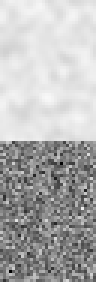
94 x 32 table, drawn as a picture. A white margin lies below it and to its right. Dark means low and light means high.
It is made of 2 by 1 panels. Panel 1,1: very high, blotchy, faint in contrast. Panel 2,1: middling, fine-grained, strong in contrast.
